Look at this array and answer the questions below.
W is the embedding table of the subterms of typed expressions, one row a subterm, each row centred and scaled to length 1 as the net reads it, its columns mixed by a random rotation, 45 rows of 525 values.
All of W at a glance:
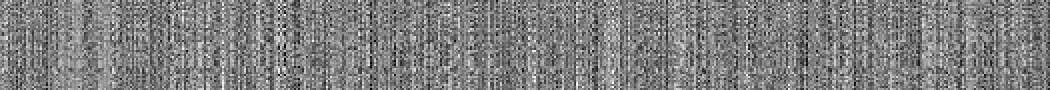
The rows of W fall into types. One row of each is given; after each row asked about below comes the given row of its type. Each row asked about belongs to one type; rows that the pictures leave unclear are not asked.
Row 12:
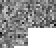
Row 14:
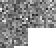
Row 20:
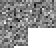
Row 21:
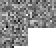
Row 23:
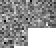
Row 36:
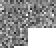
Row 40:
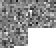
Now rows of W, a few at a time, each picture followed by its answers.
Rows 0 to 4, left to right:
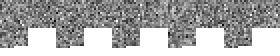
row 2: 21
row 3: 12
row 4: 36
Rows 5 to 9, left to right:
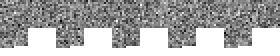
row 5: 23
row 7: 21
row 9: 12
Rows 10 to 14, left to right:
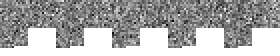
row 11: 14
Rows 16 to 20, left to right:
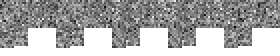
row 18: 14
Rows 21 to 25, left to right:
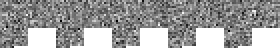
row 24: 23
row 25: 40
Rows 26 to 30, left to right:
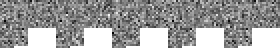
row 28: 12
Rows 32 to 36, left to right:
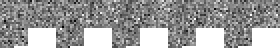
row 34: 14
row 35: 14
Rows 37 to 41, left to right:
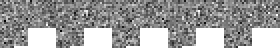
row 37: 23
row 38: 40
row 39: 20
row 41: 36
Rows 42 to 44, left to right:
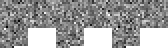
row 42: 21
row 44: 21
